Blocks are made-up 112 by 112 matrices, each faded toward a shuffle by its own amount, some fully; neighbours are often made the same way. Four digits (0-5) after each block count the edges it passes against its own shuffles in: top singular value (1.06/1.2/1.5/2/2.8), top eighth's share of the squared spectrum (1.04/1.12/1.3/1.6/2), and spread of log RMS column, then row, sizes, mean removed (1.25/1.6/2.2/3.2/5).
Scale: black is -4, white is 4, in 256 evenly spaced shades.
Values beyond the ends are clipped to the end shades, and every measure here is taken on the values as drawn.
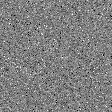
0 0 0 0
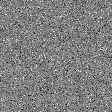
0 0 0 0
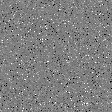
0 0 0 0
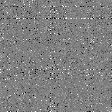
3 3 2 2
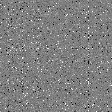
2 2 2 2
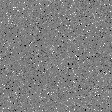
0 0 0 0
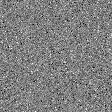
0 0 0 0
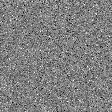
0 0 1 0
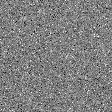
0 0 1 0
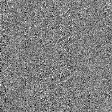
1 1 3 0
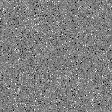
3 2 1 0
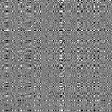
5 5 4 4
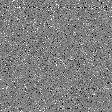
2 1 0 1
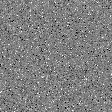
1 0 0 0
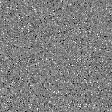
3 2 1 1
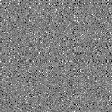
4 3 2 2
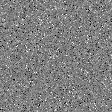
2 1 0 0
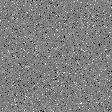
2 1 0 0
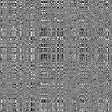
5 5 4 4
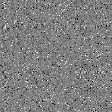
4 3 1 1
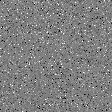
2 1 0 0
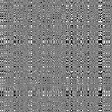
5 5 4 4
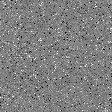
2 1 0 0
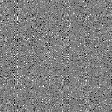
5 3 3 2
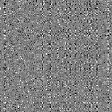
5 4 3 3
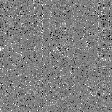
4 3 2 1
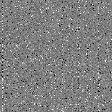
4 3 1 0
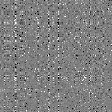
5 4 3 2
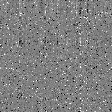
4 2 1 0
